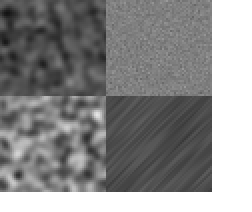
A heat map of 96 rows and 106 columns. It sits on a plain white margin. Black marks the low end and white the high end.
The table splits into 2 rows of 2 panels. Panel 1,1: low, blotchy. Panel 1,2: middling, fine-grained, faint in contrast. Panel 2,1: middling, blotchy, strong in contrast. Panel 2,2: low, slanting up to the right, faint in contrast.
